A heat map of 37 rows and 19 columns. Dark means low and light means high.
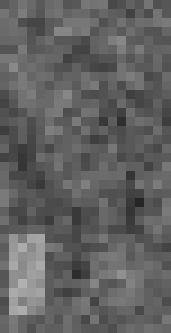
In the bottom left lies a patch that is higher than the rest. The ninth with the highest average is the bottom left. Neither half mirrors the other. The bottom left is the roughest part.
